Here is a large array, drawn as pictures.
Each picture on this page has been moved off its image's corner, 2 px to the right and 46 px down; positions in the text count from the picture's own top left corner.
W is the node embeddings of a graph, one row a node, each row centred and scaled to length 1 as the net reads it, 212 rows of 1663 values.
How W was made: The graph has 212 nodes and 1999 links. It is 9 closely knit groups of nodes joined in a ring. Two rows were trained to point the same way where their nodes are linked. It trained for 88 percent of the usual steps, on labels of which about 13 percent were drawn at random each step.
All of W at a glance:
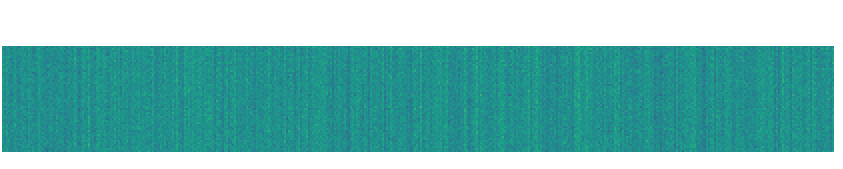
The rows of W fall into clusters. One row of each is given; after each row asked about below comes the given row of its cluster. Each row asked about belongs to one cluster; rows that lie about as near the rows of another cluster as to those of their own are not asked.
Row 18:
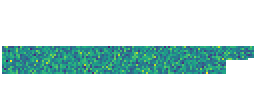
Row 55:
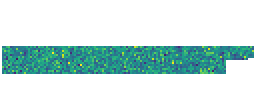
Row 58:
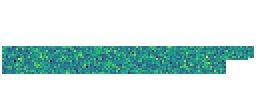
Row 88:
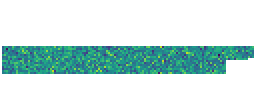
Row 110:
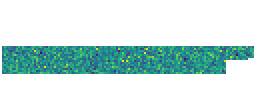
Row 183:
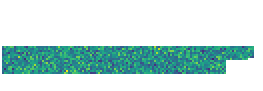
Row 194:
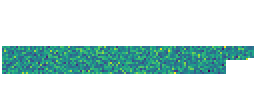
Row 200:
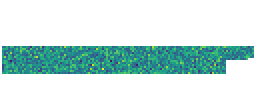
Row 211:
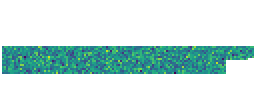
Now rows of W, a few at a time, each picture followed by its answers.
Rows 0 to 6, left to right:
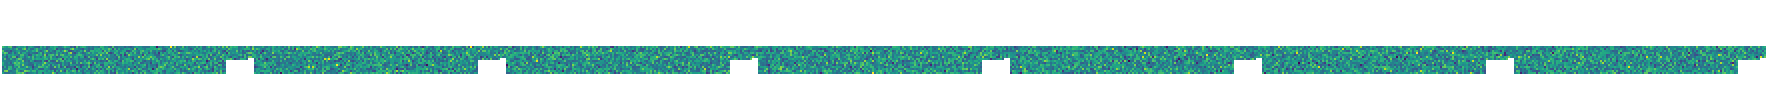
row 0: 58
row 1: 200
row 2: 18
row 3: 58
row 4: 88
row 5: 194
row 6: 88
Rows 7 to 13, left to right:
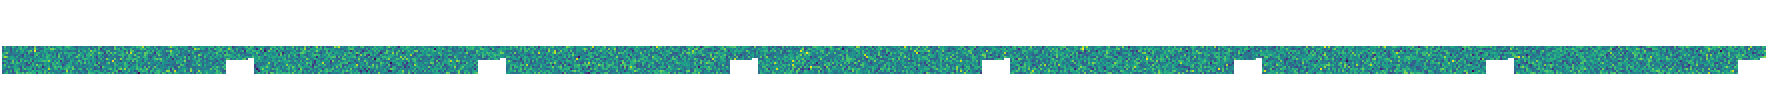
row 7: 88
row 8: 183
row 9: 200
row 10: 55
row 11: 200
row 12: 18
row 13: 88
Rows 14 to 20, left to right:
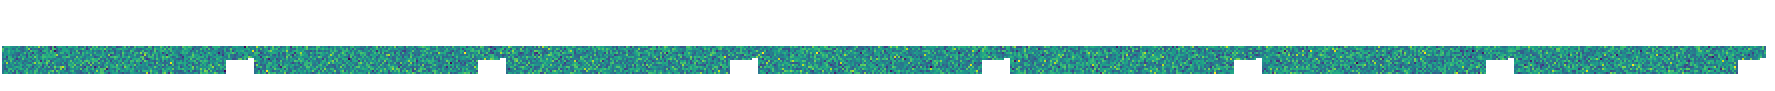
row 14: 55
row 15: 88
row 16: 55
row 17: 88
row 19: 183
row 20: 200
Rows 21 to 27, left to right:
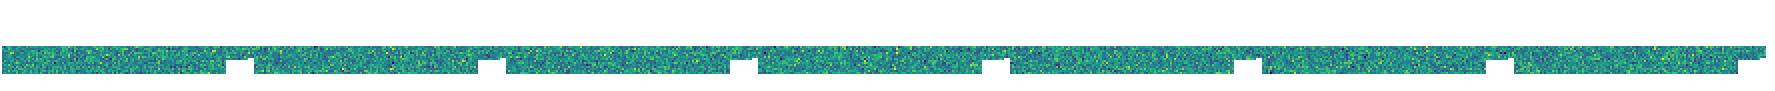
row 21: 55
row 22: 200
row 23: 58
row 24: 110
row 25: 88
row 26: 58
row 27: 200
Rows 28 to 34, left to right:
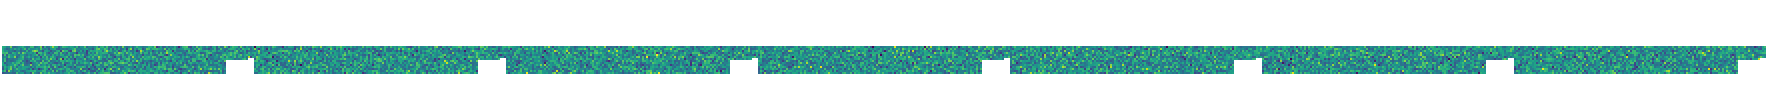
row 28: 58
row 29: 18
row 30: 194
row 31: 58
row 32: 183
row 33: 183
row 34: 88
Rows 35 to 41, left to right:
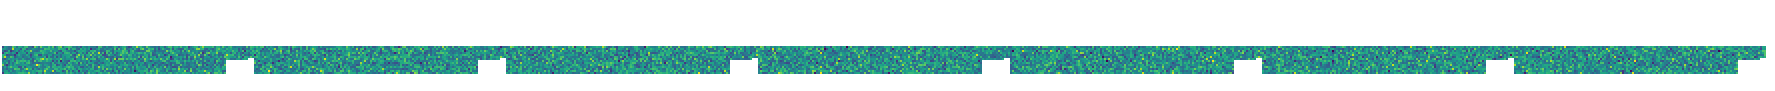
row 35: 88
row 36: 194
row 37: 200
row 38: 200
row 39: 55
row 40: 58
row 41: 88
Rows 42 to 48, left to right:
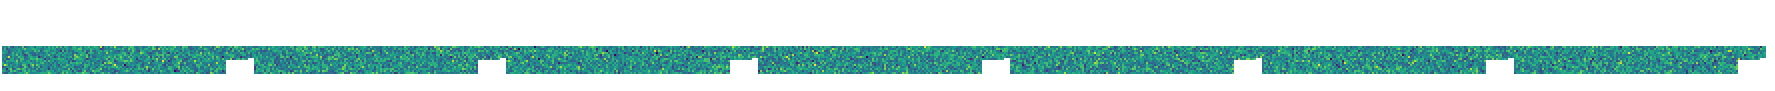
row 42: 110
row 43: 200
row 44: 18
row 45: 183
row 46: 211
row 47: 88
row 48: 211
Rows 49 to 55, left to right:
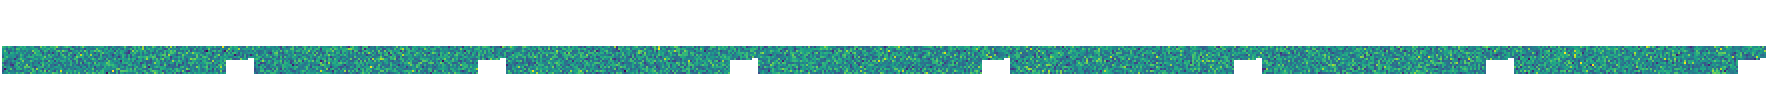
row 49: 58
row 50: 211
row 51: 183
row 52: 88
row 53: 55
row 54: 200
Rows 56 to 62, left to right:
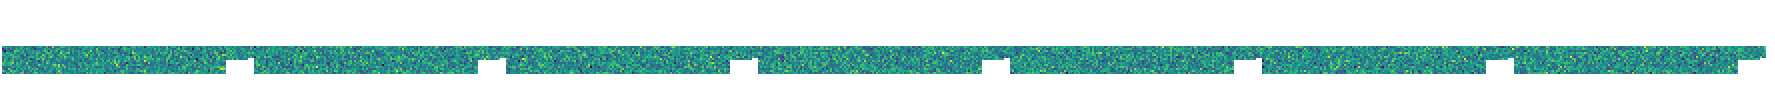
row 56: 18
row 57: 18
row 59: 88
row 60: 110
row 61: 55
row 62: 88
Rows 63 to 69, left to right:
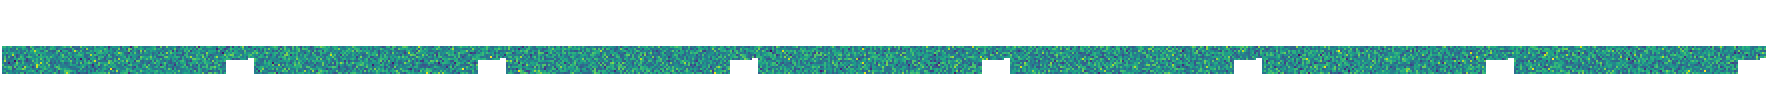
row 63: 58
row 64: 58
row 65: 88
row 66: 18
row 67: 200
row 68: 18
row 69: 58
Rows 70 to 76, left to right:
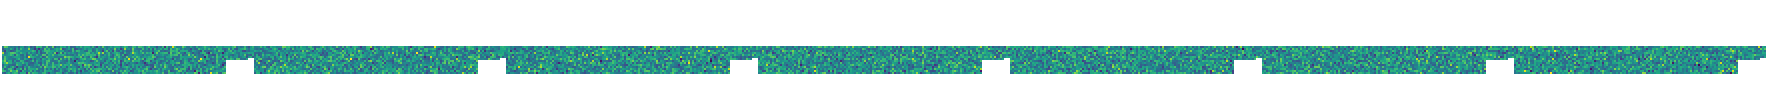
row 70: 18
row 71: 183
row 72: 58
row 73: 18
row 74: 194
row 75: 58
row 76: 211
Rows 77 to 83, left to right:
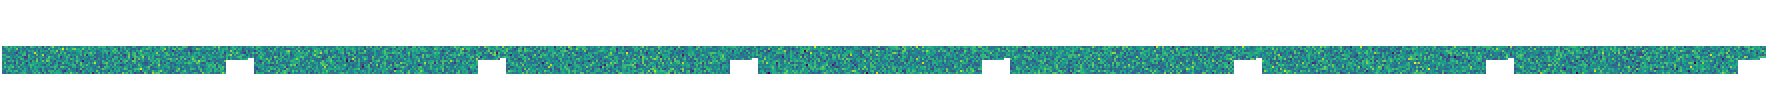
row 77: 211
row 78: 55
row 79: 200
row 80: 88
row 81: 183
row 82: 200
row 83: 55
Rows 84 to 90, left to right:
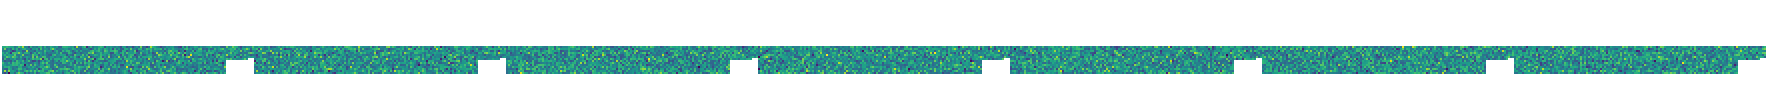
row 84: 58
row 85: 55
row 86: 88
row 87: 183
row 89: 200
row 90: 18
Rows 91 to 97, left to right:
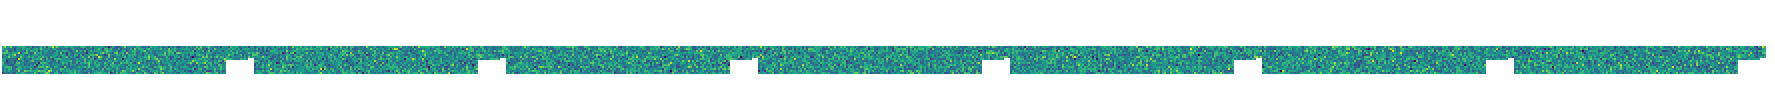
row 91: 58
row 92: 88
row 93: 58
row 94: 194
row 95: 55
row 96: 110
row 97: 88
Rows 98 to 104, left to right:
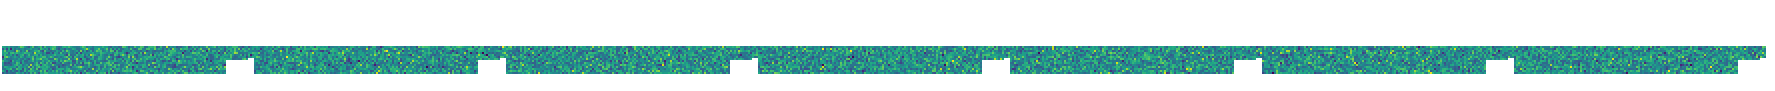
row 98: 58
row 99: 88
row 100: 200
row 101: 211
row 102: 194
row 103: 88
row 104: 18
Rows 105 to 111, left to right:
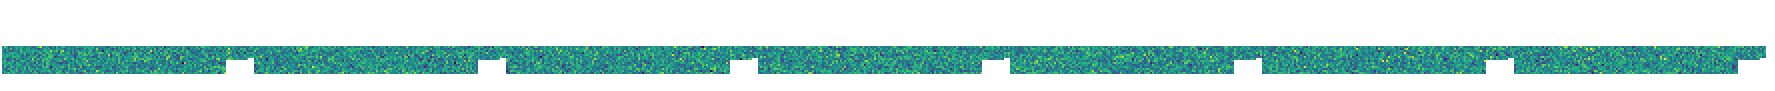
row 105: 18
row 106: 200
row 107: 211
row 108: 58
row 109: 110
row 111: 200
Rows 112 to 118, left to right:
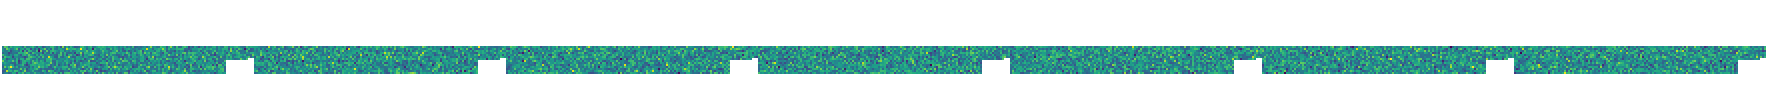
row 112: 211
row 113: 18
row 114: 183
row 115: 200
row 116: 55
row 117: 211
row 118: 58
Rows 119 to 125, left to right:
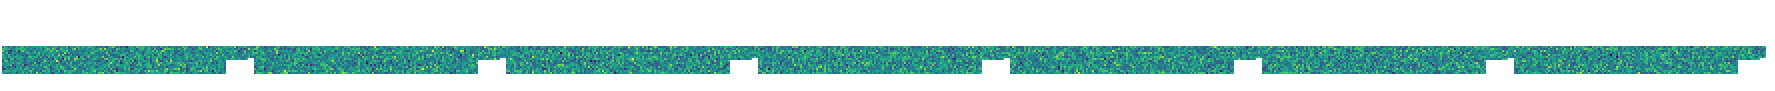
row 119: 200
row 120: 55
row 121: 18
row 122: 18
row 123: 18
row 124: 183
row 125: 211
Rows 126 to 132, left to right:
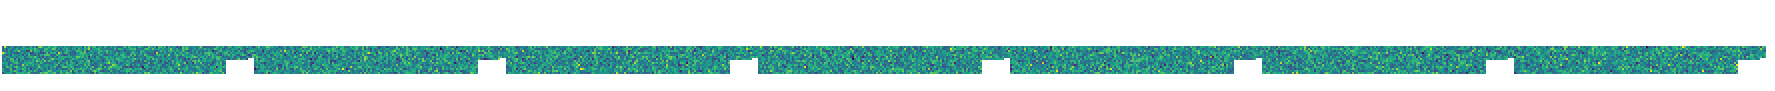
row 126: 110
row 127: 211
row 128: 55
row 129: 88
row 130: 200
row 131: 194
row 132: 211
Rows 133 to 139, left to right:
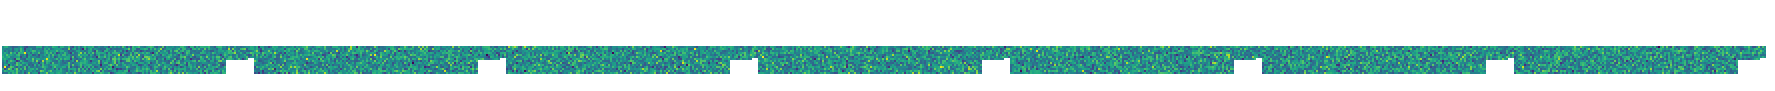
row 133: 18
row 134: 58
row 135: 183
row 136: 194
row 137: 200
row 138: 211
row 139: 55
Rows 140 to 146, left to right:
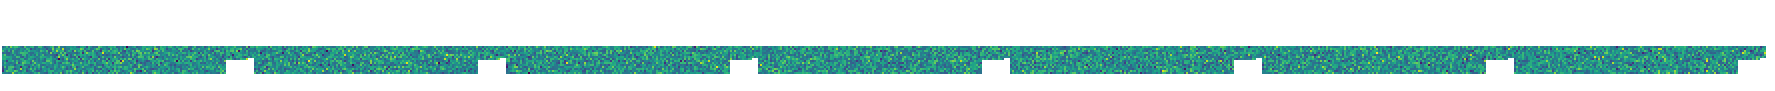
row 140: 211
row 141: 194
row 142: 211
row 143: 110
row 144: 55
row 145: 211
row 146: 194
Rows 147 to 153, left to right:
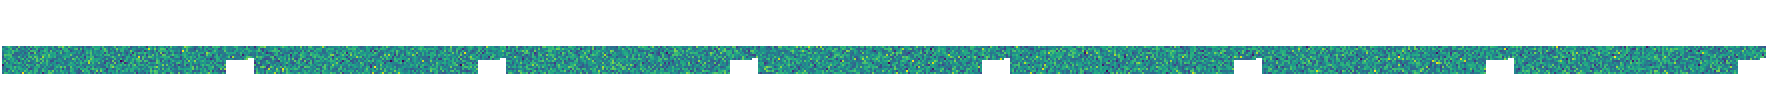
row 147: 55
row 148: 183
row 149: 88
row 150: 110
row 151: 55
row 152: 211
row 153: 194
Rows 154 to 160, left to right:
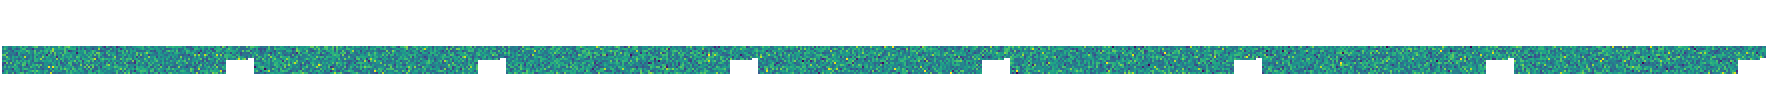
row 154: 88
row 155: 110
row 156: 110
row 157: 183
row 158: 58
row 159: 211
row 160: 194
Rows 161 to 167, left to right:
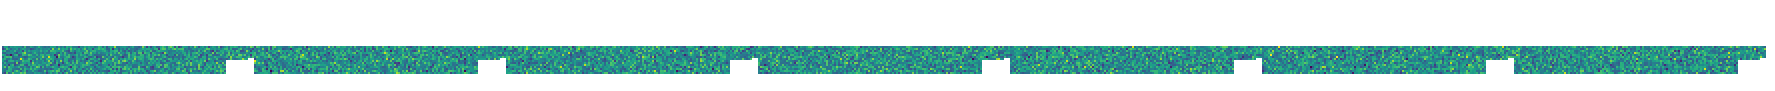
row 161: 211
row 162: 18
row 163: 200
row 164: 58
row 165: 55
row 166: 55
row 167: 194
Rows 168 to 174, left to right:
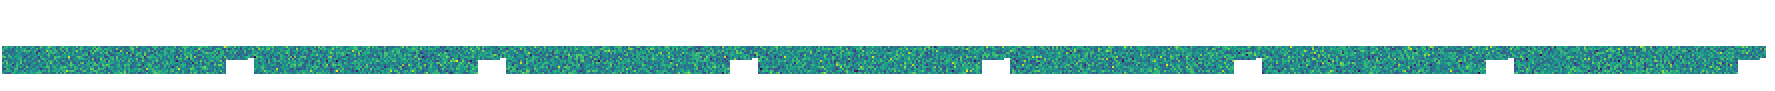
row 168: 200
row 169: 211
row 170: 211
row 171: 211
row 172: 183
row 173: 211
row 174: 200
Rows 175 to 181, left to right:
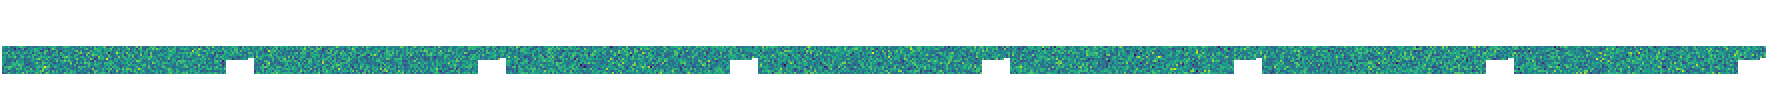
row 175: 58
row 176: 183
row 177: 88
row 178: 211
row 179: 110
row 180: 58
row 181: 58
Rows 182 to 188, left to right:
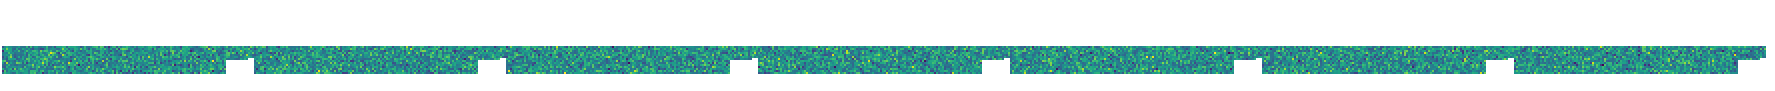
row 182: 55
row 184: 183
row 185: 110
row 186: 55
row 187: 183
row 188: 200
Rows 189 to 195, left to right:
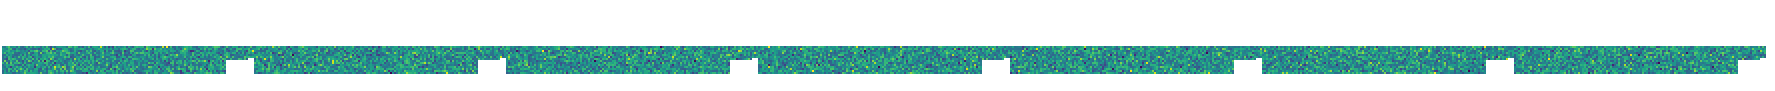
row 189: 55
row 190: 200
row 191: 58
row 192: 200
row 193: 110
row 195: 55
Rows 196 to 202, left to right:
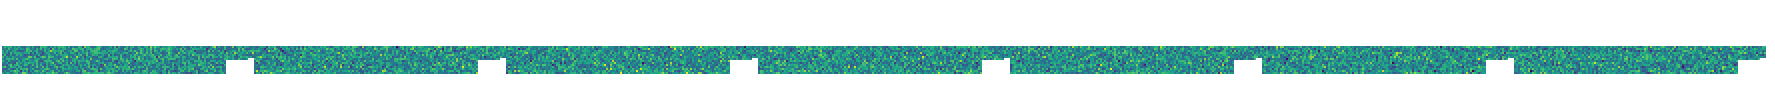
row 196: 194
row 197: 183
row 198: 88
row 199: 88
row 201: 18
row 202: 18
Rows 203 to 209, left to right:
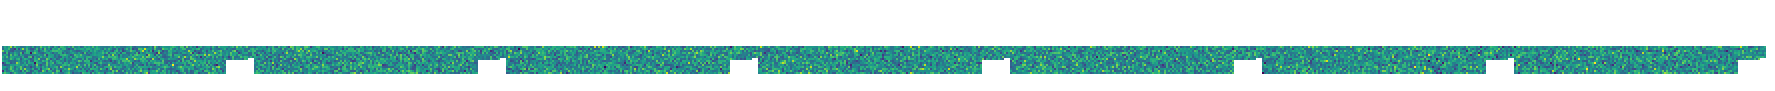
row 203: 194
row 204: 200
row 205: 58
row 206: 110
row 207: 183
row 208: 58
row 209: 18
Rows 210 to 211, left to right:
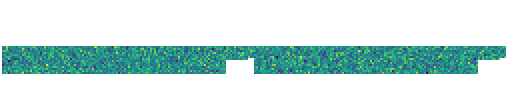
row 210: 183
